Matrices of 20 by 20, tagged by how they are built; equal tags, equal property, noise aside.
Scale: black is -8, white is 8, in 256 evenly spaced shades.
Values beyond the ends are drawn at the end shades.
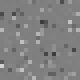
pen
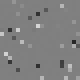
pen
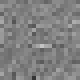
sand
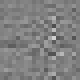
sand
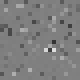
pen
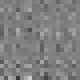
sand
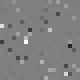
pen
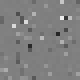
pen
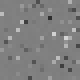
pen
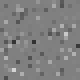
pen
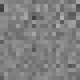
sand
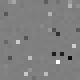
pen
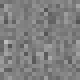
sand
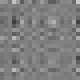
sand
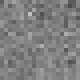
sand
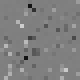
pen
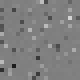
pen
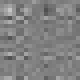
sand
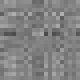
sand
